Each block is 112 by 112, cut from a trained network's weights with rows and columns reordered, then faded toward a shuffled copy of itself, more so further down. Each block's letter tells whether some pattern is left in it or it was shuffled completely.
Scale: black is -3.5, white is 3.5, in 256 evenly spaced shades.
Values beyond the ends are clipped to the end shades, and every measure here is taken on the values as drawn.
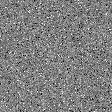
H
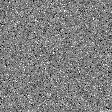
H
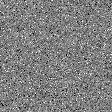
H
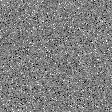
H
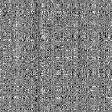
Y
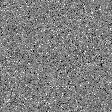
H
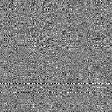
Y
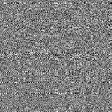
Y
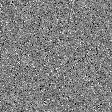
H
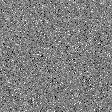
H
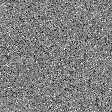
H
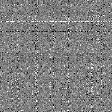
Y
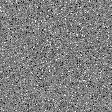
H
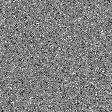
H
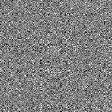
Y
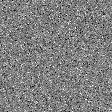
H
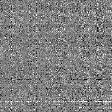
Y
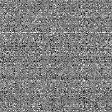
Y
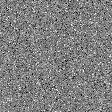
H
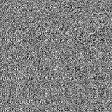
Y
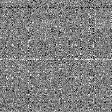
Y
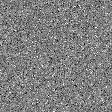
H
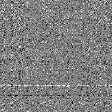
Y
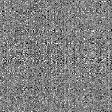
Y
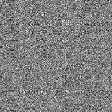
Y
